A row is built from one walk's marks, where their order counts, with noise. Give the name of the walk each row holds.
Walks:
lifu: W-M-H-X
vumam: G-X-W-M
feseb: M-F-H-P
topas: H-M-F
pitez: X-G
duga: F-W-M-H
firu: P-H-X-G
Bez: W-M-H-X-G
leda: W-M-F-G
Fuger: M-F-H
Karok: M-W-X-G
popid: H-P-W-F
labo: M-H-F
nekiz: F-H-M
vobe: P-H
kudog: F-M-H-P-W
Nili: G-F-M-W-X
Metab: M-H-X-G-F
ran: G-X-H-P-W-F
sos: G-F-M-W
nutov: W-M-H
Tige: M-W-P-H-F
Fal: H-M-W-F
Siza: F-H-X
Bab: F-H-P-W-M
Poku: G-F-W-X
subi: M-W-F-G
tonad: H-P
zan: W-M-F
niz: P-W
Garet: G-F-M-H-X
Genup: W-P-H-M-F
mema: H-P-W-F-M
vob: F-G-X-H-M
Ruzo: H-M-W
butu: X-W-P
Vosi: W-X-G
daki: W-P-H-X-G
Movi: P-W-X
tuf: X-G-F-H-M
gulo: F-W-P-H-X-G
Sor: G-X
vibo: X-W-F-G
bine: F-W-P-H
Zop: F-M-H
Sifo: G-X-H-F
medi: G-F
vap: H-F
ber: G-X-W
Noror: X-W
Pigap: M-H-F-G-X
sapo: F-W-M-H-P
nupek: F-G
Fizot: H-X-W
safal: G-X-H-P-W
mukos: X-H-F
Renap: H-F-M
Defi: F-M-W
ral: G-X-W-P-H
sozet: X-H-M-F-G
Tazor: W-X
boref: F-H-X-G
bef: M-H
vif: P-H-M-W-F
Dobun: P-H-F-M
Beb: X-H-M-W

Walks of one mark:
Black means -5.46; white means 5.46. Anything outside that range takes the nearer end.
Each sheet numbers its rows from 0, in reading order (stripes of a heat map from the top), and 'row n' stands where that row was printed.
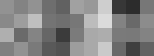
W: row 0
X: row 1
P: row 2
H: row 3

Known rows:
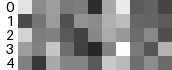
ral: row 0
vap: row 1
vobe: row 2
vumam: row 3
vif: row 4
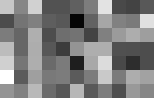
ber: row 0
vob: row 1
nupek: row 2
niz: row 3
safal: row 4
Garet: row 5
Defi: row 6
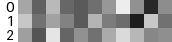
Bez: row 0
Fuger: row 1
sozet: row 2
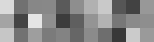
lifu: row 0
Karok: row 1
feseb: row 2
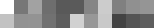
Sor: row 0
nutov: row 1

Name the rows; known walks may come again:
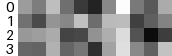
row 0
vumam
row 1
Genup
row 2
Fizot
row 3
tuf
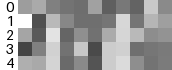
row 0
Zop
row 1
Nili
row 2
sozet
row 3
mukos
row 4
butu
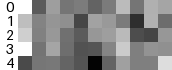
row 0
Garet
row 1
bef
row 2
Tazor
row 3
Sor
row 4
vob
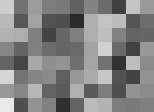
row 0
feseb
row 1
firu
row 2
tonad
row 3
mema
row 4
labo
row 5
lifu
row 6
Defi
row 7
Movi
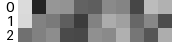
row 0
Pigap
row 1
vobe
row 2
Renap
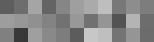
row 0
topas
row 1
duga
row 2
vif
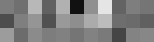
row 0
Sifo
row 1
vap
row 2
kudog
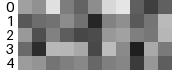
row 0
Beb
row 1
Bab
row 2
Dobun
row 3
Tige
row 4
bine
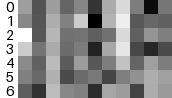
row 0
daki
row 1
ran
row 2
Poku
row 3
safal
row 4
medi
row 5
nupek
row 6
Metab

